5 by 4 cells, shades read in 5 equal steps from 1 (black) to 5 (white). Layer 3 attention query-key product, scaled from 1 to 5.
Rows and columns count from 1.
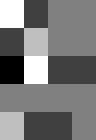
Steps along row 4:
same same same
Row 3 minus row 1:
-4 3 -1 -1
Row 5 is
4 2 2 3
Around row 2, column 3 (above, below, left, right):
3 2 4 3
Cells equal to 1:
1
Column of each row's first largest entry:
1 2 2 1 1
